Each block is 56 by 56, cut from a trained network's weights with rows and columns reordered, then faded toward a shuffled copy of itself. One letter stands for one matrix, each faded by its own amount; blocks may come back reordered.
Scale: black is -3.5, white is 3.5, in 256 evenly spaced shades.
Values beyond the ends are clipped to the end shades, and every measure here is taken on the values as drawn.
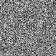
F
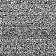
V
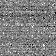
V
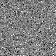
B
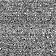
V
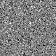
B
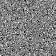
B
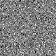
B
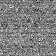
V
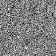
F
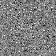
B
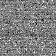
V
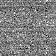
V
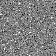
B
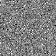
B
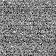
V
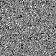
B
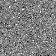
B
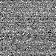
V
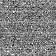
V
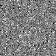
B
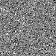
B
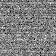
V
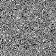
B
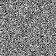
F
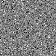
B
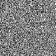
F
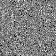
B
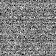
V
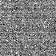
V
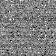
V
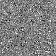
B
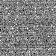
V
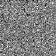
F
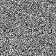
F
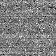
V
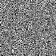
F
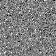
B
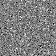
B
